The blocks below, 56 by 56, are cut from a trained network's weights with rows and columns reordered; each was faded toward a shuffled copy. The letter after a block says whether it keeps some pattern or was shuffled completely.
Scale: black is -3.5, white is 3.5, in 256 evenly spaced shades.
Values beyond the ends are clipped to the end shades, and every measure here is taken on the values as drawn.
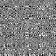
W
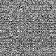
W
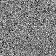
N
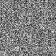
W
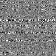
W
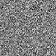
W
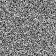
N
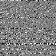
W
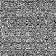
W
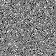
N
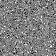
N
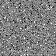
N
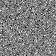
N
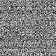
W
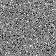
N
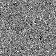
N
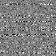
W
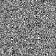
W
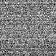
W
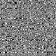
W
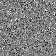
N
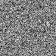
N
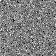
N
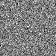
N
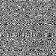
W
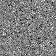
N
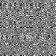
W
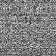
W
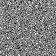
N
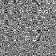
W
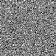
W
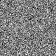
N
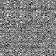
W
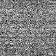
W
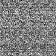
W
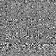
W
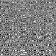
W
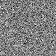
N
